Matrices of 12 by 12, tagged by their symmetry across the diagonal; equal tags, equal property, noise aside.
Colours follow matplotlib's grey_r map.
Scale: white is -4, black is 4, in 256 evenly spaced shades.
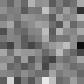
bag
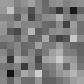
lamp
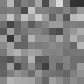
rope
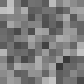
lamp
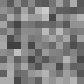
bag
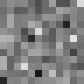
bag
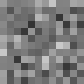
lamp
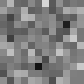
rope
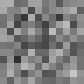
lamp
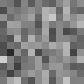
rope
